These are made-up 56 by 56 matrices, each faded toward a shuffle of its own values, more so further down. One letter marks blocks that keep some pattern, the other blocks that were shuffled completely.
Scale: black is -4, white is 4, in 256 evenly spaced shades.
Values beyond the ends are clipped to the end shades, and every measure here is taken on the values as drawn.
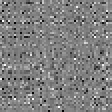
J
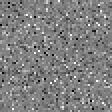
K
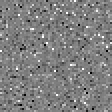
K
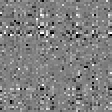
J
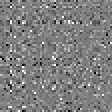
J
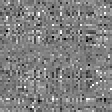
J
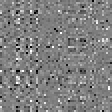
J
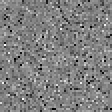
K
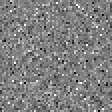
K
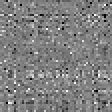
J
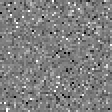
K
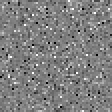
K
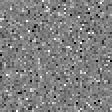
K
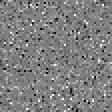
K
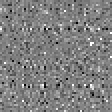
J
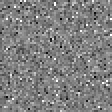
K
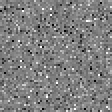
K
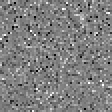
K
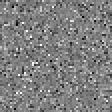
K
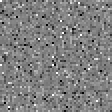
K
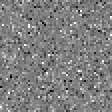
K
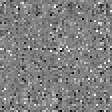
J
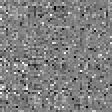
J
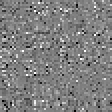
J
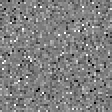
K
